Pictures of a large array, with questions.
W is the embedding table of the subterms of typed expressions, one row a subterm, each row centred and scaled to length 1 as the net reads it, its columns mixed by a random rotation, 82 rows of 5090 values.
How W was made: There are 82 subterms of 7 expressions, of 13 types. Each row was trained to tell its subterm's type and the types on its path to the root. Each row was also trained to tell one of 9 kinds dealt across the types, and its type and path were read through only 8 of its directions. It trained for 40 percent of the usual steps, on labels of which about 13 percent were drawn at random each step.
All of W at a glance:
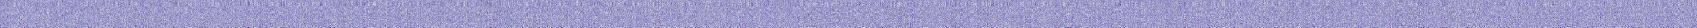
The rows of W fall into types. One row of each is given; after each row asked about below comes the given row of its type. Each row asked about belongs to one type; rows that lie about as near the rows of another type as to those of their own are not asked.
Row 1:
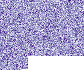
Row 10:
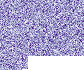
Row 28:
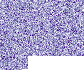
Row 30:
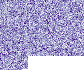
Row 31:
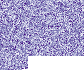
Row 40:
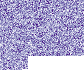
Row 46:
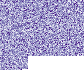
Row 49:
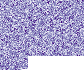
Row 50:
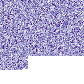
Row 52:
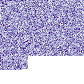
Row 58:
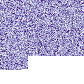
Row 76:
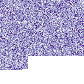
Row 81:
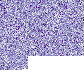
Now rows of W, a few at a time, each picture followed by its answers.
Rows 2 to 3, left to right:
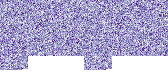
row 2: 76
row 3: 50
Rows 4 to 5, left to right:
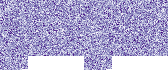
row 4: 52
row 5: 40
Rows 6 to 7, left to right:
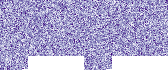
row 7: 49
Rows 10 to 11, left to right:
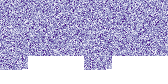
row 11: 40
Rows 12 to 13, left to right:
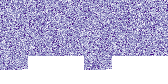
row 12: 81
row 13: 81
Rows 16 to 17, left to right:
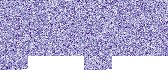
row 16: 81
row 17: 50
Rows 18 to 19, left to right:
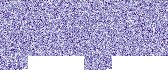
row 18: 76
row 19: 28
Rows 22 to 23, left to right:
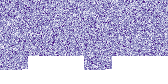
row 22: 40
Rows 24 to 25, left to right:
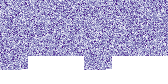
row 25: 40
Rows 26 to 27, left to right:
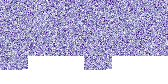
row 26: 28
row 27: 10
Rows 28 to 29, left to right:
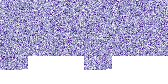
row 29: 50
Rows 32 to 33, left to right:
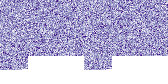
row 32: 46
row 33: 81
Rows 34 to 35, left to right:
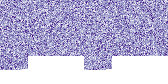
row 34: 58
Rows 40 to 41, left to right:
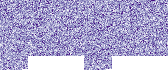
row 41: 1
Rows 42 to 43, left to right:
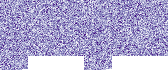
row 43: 30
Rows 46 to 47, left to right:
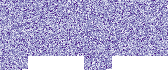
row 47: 1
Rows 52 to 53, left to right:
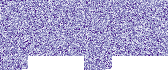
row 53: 30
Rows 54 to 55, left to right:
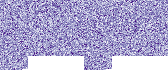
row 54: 50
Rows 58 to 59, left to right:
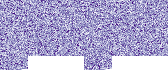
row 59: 49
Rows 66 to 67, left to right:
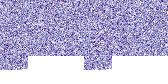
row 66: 30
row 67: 40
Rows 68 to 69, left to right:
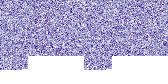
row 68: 30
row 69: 52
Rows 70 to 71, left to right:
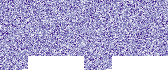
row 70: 10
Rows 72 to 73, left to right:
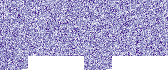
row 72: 1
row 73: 81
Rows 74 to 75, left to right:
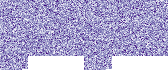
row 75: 30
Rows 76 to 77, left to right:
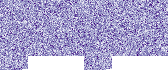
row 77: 31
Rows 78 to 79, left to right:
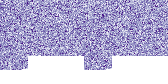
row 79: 1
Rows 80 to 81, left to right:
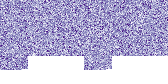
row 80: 28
